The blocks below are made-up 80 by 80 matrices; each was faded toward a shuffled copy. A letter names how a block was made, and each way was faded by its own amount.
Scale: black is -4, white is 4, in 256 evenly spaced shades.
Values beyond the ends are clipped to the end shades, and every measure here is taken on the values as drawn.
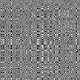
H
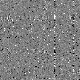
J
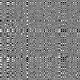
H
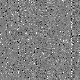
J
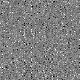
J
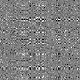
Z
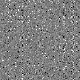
J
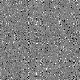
J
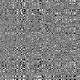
Z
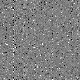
J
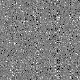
J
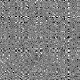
Z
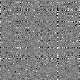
Z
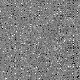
J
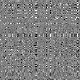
Z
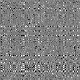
Z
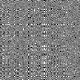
Z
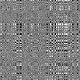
H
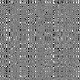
H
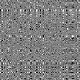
Z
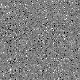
J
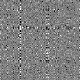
Z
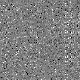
J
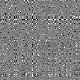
Z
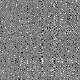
J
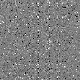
J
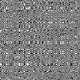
Z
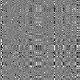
H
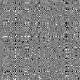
Z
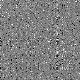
J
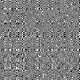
Z
